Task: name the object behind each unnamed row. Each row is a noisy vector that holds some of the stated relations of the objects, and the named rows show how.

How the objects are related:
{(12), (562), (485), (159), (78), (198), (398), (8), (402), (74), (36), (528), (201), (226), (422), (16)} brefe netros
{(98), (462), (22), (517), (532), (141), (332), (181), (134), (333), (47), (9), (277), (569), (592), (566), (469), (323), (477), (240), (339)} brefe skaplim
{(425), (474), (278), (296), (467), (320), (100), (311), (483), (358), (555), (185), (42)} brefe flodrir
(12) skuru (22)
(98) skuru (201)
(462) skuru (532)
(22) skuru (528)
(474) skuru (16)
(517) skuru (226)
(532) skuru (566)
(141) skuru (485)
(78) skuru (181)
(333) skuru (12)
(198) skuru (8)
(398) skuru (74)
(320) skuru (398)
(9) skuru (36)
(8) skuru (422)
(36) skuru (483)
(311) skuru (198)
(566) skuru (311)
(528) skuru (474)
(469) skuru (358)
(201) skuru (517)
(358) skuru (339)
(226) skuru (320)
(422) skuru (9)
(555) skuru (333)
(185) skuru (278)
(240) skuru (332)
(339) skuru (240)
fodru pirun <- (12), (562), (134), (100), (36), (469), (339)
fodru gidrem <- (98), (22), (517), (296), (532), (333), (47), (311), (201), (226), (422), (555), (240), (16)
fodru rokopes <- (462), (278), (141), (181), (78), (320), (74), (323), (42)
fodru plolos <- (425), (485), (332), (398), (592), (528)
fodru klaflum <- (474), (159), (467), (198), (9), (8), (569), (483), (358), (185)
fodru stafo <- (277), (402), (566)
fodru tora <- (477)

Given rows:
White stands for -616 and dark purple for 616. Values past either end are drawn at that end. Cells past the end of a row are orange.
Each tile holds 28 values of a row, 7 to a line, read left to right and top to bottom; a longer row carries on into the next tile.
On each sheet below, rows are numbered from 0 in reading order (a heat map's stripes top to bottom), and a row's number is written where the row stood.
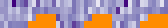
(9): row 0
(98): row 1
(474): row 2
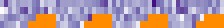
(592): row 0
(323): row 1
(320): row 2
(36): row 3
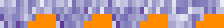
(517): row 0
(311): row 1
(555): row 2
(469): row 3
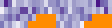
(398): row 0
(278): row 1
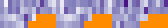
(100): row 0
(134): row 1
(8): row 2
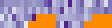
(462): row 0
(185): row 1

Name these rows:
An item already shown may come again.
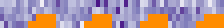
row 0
(47)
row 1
(78)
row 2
(185)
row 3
(16)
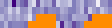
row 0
(9)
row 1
(532)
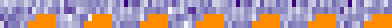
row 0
(555)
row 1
(562)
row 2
(9)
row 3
(425)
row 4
(9)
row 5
(569)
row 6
(474)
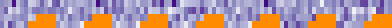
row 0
(467)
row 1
(42)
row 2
(74)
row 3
(485)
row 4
(42)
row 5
(532)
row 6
(566)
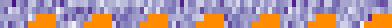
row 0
(483)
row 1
(528)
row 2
(555)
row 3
(159)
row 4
(296)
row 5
(358)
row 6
(181)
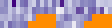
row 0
(569)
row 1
(332)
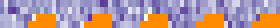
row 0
(12)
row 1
(141)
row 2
(402)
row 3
(422)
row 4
(240)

